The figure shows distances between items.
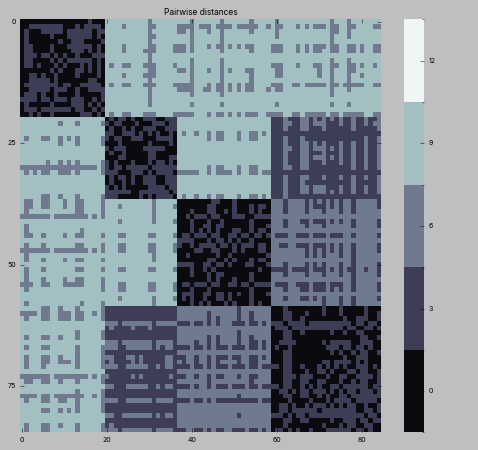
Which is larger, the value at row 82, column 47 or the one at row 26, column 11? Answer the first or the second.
the second
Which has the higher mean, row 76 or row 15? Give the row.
15
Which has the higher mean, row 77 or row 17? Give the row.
17
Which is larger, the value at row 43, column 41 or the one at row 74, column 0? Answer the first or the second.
the second
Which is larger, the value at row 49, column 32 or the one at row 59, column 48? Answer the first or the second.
the first
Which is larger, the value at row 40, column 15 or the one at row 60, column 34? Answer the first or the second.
the first
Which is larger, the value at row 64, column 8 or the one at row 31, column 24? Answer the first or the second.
the first
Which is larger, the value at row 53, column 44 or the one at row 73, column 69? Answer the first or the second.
the first
